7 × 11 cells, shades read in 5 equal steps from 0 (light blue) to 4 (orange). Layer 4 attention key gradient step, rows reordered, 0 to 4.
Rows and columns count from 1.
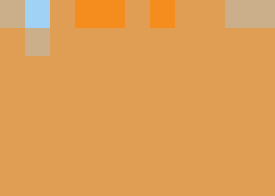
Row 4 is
3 3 3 3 3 3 3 3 3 3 3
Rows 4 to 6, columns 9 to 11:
3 3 3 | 3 3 3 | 3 3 3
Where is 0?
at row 1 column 2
